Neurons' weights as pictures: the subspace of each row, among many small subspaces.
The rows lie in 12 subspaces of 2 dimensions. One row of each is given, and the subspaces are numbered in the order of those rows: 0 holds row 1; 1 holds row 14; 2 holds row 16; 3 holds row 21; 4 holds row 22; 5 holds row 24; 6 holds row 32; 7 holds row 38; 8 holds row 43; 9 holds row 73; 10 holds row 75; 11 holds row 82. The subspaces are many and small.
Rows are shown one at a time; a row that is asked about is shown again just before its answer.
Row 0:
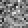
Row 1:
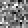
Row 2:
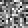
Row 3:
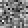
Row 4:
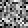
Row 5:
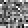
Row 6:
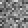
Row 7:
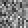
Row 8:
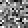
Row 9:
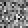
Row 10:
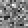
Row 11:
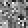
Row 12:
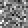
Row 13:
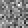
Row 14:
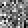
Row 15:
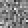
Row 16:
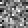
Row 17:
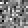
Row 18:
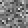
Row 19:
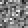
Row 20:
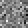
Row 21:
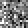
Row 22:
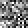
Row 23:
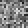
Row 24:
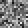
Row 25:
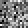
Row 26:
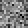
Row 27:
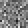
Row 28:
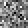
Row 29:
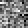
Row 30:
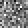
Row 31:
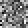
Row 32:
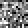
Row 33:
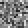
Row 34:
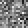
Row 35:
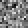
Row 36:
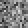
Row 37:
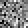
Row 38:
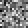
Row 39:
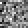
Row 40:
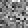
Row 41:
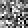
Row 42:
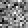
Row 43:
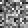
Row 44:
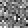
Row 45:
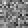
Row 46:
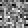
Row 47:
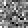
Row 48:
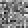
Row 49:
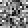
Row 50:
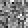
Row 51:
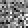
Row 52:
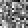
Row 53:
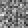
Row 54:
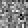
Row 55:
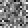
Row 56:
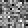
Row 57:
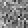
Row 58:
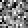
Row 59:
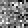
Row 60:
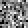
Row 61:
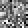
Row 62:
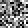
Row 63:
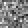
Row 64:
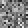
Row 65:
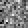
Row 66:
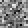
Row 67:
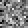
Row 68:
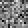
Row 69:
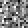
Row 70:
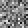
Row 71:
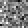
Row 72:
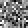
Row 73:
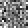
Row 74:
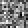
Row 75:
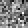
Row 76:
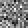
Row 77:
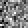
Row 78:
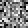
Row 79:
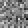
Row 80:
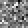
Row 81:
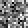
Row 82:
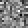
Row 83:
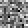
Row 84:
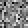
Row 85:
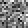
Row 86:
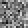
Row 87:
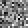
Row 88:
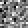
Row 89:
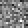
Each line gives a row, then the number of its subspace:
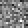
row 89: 6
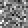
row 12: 3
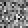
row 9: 9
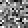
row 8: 8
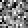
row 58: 6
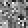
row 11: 8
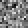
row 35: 6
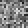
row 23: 11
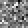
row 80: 0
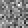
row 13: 4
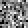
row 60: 3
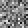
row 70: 5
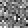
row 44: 9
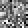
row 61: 5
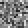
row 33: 11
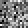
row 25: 2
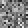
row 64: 5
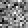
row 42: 0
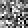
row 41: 4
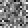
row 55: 9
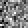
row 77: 2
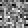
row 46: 6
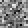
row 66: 6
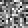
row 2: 7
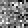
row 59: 0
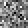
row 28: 7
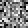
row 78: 9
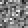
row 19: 11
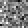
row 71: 2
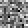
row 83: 6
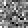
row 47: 7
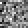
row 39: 2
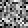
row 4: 9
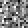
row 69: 11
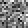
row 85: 10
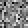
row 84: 9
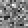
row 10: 6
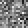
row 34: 10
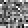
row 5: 6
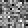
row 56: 6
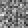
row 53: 5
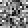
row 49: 7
